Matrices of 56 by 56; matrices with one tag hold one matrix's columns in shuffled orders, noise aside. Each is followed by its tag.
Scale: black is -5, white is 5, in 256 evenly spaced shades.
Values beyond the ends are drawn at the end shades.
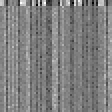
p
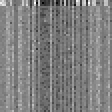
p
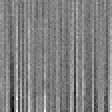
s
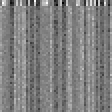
p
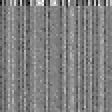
p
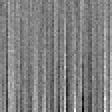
s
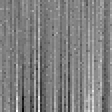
s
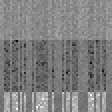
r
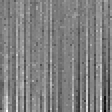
s
